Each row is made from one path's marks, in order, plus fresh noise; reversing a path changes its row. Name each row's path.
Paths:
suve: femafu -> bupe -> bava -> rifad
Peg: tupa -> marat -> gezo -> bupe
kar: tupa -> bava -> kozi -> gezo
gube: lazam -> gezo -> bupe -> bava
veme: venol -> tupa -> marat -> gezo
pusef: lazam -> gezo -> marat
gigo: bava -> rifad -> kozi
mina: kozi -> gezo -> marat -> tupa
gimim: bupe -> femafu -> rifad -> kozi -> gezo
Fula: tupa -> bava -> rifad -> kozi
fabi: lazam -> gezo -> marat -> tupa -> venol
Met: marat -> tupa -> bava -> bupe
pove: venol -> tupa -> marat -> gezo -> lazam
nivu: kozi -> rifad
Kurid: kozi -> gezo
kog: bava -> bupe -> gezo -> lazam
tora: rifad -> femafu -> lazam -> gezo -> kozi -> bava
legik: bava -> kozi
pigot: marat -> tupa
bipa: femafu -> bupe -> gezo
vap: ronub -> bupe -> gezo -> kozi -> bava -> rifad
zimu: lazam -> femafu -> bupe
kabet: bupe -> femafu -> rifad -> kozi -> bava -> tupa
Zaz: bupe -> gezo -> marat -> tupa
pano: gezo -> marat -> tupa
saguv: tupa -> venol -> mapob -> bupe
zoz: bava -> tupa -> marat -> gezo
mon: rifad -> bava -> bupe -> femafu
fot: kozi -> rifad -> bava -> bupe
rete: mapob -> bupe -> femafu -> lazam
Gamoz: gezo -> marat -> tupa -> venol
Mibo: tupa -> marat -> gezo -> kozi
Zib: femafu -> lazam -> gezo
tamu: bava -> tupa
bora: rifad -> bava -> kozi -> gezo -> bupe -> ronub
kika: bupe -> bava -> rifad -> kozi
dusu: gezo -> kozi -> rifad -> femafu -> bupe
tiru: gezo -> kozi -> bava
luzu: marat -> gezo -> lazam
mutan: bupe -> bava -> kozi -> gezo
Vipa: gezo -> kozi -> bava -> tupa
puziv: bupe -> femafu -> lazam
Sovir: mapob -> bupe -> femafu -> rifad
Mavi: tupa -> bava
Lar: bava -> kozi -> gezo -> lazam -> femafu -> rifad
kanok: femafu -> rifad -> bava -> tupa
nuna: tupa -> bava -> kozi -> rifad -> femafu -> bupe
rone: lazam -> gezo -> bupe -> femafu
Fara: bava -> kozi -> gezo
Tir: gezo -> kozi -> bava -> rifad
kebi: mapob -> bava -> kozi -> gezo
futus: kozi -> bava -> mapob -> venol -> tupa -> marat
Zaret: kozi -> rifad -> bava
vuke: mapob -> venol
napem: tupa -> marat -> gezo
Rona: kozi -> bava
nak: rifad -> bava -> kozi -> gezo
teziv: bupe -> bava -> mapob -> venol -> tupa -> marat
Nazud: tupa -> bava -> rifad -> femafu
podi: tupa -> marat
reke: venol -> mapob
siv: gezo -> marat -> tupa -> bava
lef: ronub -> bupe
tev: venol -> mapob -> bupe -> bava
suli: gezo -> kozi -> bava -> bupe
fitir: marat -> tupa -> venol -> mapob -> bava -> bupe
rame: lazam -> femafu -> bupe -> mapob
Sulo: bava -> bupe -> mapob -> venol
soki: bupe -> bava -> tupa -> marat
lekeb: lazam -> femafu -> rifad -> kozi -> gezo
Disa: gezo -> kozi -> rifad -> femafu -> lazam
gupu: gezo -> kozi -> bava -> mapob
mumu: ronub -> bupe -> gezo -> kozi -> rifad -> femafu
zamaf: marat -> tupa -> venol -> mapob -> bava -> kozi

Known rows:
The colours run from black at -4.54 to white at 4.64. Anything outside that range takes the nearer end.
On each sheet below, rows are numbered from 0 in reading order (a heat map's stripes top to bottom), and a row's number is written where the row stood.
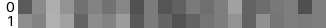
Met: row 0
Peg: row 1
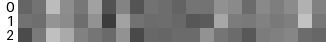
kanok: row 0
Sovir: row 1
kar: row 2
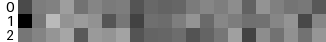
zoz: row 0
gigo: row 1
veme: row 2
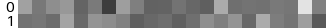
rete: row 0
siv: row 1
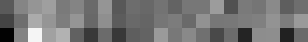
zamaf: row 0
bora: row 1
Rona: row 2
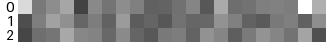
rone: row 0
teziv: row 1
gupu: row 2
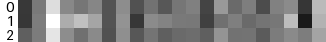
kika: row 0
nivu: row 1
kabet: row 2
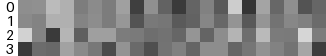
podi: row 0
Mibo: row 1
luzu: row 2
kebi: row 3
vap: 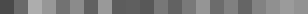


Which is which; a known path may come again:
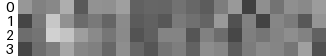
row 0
pove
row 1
mutan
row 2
Kurid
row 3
gupu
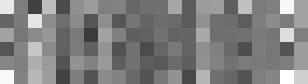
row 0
pusef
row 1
kabet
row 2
rete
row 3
soki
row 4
Zaz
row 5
zimu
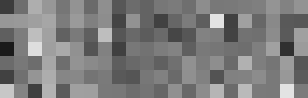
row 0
bora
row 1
pigot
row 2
saguv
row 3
Zaret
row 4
siv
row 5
tiru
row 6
luzu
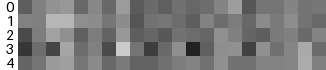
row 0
fitir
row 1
mina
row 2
teziv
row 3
vuke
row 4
Lar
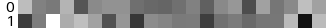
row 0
fabi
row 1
nivu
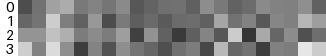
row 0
Vipa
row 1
suve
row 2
podi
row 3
puziv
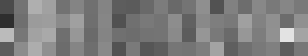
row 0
suli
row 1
nak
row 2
lekeb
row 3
Met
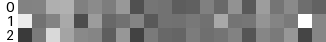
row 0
Mibo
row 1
Zib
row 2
Fula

